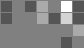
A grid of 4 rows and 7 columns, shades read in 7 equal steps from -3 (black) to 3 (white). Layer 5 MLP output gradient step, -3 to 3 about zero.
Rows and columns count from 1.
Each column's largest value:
0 0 0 1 0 3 1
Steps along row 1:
up down up down up down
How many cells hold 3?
1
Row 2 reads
-1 0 0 1 -1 2 -1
